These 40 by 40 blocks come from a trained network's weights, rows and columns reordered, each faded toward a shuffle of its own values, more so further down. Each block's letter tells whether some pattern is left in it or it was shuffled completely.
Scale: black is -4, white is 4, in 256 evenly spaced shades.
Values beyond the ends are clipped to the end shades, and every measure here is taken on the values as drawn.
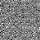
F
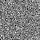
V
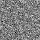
V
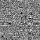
F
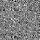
F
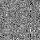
F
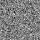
V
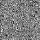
F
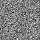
V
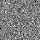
F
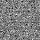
F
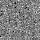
V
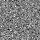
V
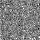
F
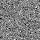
V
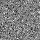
V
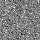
V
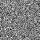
F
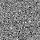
F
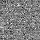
F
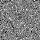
V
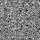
F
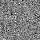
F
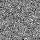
V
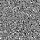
F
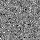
V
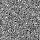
F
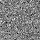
V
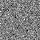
V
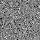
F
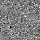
F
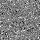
V
